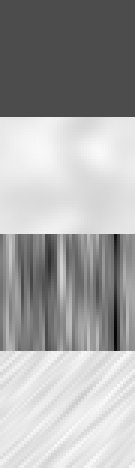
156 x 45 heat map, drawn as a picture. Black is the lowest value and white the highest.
It is made of 4 by 1 panels. Panel 1,1: low, flat. Panel 2,1: very high, smooth, faint in contrast. Panel 3,1: middling, streaked downward, strong in contrast. Panel 4,1: very high, slanting up to the right, faint in contrast.
